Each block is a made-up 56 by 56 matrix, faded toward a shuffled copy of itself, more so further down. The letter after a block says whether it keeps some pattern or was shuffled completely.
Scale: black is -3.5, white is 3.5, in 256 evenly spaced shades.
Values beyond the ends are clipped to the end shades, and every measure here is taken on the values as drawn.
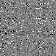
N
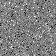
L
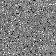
L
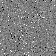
L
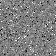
L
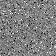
L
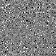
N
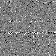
N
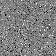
L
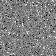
L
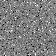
L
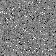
L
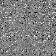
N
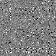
N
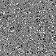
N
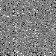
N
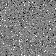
L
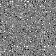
N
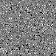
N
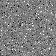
L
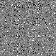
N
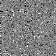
N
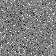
L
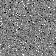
L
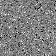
L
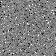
L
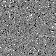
L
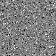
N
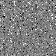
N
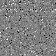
N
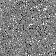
L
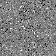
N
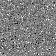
L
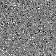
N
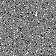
L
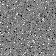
L
